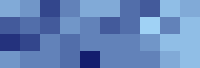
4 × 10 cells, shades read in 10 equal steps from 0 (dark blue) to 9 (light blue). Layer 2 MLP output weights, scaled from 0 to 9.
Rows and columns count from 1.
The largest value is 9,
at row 2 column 8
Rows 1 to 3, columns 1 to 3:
7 6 2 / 3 4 3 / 1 2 5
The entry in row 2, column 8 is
9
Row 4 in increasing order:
0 4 5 5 5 5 5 6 7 8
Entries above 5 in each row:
6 3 3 3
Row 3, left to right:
1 2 5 4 5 5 5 6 8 8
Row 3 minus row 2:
-2 -2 2 -2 0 2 1 -3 3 0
